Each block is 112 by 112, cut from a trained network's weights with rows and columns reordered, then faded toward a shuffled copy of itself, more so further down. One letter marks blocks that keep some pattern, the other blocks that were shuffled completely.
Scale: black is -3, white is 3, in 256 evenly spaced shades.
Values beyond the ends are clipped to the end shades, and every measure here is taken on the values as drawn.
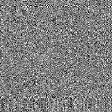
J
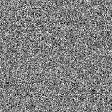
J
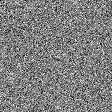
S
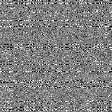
J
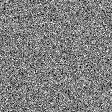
S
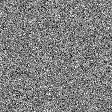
S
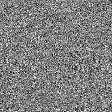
J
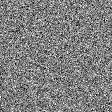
S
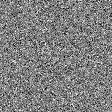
S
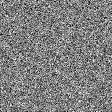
S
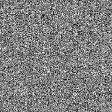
J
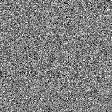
J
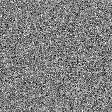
S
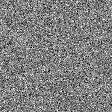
S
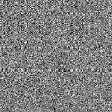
J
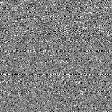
J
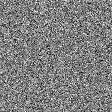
S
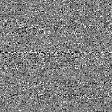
J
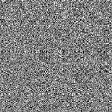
J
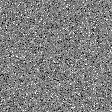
S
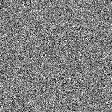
J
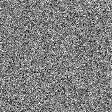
S
